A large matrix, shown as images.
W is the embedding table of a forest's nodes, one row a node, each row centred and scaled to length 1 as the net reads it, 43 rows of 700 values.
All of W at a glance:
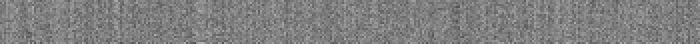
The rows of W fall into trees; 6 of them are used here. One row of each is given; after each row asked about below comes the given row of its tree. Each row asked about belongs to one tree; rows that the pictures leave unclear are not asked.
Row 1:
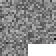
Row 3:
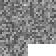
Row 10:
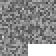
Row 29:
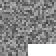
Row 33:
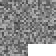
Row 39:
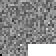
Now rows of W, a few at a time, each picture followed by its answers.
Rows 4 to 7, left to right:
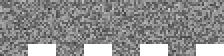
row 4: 33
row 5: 1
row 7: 29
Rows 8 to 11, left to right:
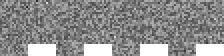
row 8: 39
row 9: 10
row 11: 10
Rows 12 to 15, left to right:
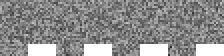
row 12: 10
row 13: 3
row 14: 29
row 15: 39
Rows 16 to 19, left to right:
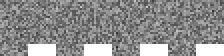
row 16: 33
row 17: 39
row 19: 10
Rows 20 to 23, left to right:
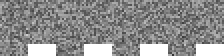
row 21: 29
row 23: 10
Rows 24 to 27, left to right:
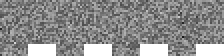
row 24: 1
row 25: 39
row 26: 1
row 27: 10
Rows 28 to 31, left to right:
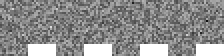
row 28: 29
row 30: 39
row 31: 3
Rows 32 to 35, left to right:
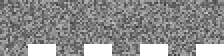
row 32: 3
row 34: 10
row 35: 33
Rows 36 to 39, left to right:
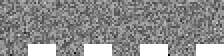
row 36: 3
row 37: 3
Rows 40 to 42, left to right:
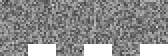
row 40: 33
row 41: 39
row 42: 10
